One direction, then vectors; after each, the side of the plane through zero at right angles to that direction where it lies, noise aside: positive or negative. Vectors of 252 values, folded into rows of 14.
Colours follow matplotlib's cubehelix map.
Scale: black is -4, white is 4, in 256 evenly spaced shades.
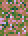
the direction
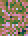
negative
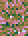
positive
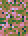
negative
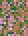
positive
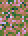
positive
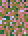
positive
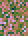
positive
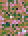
positive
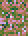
positive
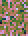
negative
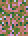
positive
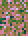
negative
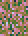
negative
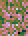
negative
